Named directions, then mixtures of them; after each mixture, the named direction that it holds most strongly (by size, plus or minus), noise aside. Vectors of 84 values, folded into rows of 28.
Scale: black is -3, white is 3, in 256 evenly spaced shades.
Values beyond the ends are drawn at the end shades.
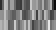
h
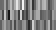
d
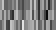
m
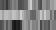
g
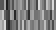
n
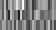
d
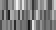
d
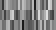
m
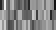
h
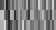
n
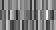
m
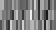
m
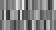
d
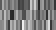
m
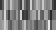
h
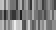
g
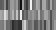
g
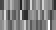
h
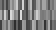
d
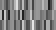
d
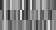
d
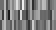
d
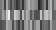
d
